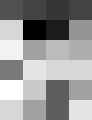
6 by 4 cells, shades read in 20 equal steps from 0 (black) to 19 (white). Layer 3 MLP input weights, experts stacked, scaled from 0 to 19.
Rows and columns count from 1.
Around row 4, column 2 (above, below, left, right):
12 15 9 16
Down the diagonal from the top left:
6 0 14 16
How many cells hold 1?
0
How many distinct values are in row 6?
4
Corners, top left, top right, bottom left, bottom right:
6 5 16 17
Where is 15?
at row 5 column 2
